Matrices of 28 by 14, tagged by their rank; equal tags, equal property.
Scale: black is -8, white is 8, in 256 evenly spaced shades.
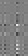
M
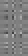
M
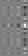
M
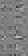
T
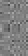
T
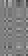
M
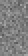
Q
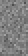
Q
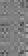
T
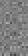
T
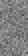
Q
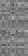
T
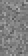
Q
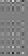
M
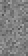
Q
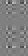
M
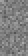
Q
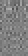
T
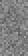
Q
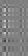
M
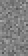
Q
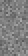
Q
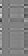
M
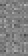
T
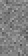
Q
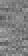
T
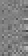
T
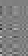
M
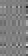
M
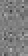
T
